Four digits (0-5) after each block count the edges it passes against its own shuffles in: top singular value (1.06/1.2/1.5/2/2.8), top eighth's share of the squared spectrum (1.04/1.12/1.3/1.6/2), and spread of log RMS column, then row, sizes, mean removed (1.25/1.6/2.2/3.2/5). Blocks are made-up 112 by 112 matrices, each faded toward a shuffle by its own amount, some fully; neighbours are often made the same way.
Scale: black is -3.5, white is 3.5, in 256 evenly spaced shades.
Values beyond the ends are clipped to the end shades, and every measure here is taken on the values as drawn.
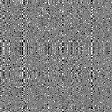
5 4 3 3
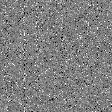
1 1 2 0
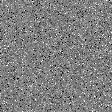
0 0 1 0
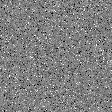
0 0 0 0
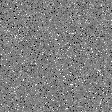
1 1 0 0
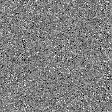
0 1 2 0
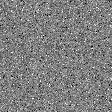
0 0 0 0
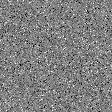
0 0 0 0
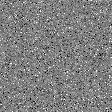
0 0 0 0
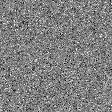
2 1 0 0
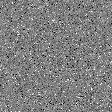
0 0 0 0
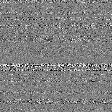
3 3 0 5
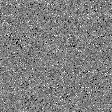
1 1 0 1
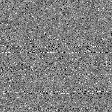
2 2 0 3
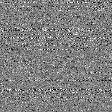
1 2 0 4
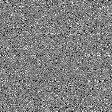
1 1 0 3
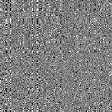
5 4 3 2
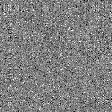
3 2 1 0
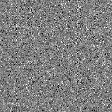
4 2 2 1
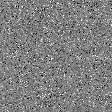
2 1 0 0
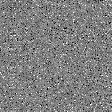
3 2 0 0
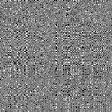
5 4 3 3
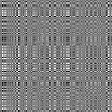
5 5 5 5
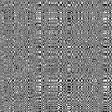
5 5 4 4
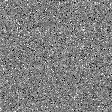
2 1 0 0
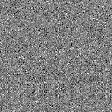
4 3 1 1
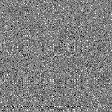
4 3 2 2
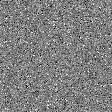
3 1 0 0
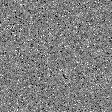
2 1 0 0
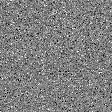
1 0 0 0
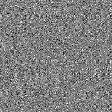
4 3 1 2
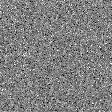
1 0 0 0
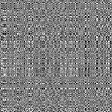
5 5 4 4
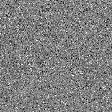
3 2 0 1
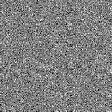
4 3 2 2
